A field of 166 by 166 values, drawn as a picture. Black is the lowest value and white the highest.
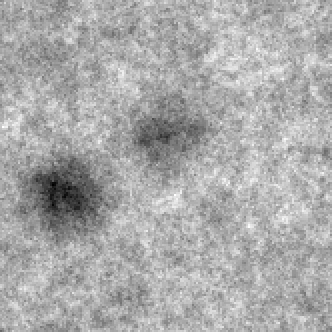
Most values sit high, with a long tail of low ones. The ninth with the lowest average is the middle left. Neither half mirrors the other. Two dips sink into the field.
